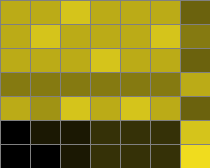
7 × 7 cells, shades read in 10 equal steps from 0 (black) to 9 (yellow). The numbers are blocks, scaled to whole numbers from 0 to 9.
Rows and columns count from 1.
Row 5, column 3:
8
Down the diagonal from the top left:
7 8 7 5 8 2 9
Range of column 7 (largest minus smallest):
5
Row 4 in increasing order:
5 5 5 5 5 5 7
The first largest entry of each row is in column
3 2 4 7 3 7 7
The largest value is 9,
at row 7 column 7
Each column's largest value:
7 8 8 8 8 8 9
